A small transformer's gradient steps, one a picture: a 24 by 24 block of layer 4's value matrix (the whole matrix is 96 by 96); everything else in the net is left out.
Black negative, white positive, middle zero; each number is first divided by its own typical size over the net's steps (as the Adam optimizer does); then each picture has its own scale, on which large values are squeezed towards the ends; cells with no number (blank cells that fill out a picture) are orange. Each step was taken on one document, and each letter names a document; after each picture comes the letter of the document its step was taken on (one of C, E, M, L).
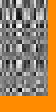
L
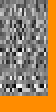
L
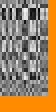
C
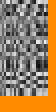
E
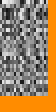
E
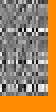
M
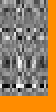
L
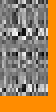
M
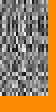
M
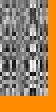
E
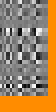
L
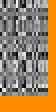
M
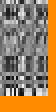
E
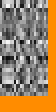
E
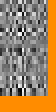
L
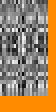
M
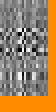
L
